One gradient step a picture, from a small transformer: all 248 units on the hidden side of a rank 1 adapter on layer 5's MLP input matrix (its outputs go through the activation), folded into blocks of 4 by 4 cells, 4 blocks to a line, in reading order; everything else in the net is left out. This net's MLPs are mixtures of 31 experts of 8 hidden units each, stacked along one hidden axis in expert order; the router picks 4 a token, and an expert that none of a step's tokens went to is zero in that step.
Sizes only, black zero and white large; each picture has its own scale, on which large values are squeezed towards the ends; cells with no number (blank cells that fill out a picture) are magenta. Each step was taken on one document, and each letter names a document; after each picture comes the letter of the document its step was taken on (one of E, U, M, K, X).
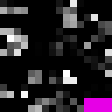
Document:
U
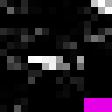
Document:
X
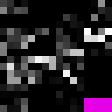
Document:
X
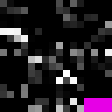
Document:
U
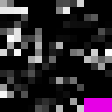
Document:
U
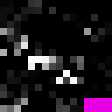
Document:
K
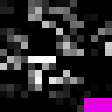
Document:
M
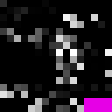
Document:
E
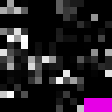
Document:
U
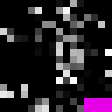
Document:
E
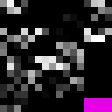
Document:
X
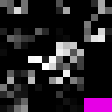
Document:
X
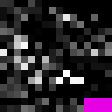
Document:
K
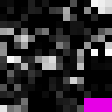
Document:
M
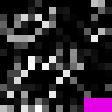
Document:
K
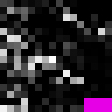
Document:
M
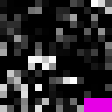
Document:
K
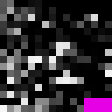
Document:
K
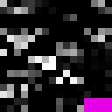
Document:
M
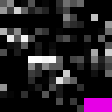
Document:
U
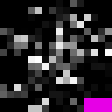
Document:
E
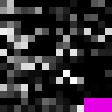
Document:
M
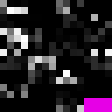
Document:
U
